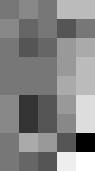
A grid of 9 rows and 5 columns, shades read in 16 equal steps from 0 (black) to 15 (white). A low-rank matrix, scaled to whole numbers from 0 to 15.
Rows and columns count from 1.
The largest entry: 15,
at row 9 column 5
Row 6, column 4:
9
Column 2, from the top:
8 6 5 7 7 3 3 10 6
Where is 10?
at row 3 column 5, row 5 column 4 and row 8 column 2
